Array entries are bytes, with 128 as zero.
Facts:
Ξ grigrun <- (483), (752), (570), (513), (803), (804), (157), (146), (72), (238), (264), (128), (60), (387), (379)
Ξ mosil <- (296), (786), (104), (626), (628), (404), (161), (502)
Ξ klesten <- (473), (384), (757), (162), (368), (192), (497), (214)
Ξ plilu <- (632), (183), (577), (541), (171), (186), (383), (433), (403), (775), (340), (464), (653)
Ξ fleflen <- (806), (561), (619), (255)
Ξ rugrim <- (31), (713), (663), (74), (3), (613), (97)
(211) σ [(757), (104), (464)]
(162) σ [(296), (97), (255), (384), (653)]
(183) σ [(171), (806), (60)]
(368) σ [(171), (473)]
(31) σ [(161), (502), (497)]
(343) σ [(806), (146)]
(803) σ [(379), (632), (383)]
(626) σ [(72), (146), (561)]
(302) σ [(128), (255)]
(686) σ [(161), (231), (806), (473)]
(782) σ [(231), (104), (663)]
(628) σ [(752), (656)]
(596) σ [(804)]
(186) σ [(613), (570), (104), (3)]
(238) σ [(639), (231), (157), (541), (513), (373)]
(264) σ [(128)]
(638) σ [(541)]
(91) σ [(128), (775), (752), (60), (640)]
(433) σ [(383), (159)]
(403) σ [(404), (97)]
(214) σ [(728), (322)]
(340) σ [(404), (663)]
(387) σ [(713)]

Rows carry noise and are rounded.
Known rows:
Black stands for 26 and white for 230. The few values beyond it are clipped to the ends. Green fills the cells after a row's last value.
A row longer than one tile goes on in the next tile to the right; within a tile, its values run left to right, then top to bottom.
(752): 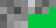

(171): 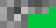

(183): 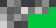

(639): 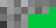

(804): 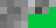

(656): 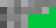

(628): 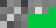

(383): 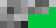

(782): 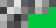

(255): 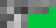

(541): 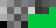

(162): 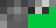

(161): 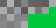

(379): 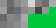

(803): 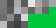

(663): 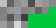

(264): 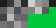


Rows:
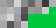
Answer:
(104)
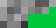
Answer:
(632)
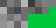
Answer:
(473)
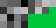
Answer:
(403)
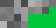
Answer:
(387)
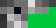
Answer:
(128)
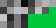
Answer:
(340)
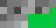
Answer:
(60)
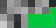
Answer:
(686)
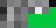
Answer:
(91)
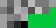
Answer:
(433)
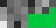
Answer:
(368)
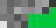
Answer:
(31)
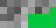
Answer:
(146)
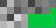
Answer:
(806)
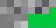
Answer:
(570)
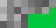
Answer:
(464)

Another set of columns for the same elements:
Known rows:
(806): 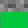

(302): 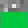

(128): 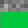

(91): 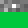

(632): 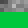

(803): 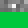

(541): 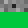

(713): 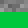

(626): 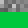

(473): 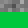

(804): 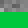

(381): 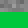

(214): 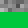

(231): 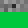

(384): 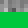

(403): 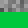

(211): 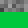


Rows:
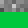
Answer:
(183)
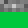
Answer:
(628)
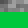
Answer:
(379)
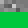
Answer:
(343)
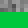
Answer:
(404)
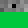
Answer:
(757)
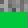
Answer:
(97)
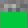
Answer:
(264)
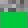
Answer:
(162)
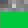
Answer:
(159)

